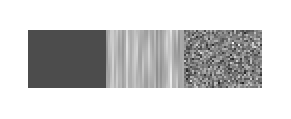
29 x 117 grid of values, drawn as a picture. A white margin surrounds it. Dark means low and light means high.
The table splits into one row of 3 panels. Panel 1,1: low, flat. Panel 1,2: high, streaked downward. Panel 1,3: middling, fine-grained, strong in contrast.
